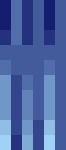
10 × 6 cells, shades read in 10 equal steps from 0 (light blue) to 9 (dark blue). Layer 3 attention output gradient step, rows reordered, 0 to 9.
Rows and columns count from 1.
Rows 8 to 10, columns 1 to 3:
3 7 4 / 1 7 3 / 0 8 2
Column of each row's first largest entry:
1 1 1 1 2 2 2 2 2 2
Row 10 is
0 8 2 7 0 6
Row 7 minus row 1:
-6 2 -4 0 -6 0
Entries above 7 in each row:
3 3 3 0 0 0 0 0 0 1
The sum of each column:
47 63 54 62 47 60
